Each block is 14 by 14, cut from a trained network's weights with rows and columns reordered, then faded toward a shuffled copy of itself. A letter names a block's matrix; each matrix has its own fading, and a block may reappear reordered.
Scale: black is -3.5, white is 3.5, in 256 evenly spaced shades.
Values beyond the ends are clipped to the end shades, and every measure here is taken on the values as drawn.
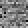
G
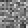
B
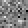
G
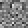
B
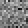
G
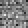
G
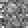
G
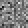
B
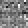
G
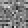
B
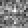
G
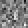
B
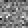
G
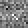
G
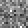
G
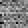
G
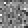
G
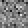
G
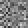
B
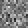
B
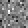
G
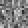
B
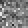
G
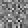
B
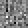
B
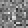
B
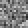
B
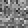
G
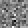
B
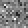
G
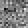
B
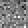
G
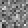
B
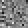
B
